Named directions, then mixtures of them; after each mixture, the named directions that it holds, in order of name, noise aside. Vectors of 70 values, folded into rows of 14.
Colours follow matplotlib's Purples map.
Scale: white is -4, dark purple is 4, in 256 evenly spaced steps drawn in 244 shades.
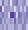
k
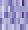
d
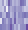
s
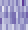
d, k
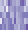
s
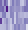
s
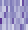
d, s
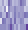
s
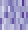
d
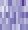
d, s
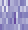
k, s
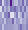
d, k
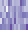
s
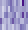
d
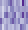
d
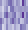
d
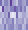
k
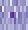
k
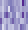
d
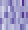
d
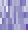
s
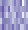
d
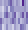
d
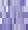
s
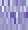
k, s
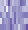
s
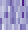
d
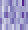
d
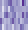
d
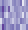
d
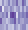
d, k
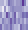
d, s
